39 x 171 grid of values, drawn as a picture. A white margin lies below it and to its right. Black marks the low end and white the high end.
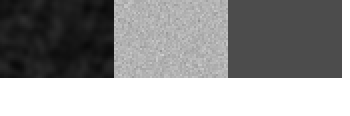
It is made of 1 by 3 panels. Panel 1,1: very low, blotchy, faint in contrast. Panel 1,2: high, fine-grained, faint in contrast. Panel 1,3: low, flat.
